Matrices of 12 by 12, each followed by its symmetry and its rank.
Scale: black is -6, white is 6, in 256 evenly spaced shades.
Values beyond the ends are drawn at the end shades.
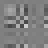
symmetric, rank one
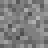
antisymmetric, full rank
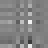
neither, rank one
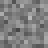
antisymmetric, full rank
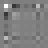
symmetric, rank one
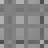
symmetric, rank one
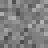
antisymmetric, full rank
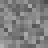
antisymmetric, full rank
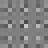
symmetric, rank one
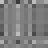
neither, rank one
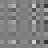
neither, rank one
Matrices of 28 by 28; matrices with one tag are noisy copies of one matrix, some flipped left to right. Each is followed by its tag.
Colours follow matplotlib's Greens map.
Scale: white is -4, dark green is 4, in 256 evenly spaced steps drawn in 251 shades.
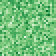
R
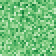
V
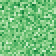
V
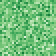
R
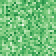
R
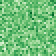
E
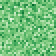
V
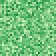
R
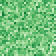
E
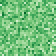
E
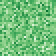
R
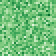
R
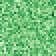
E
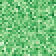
E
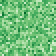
E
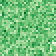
E
